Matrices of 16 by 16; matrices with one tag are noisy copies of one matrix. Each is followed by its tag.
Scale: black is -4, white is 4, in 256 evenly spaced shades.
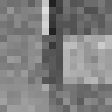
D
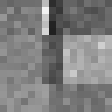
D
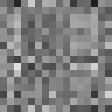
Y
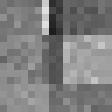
D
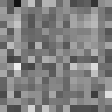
Y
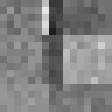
D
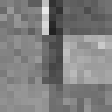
D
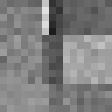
D
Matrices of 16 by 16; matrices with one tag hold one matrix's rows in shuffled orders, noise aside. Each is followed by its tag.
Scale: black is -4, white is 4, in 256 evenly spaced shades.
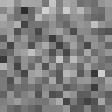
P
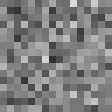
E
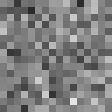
E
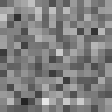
P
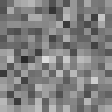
P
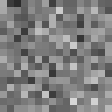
E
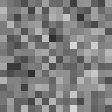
E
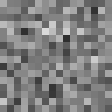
P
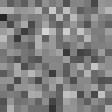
P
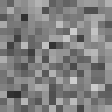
E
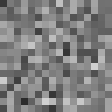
P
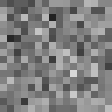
E
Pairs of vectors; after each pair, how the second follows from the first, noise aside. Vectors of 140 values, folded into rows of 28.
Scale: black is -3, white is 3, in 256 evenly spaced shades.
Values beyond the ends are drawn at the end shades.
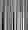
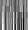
negated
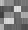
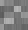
shrunk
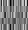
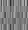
shrunk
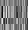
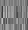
shrunk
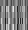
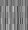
shrunk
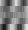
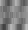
shrunk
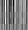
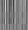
shrunk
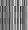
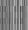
shrunk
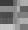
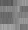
shrunk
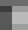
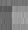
shrunk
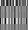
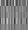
shrunk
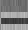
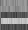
negated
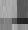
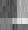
negated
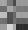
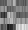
negated
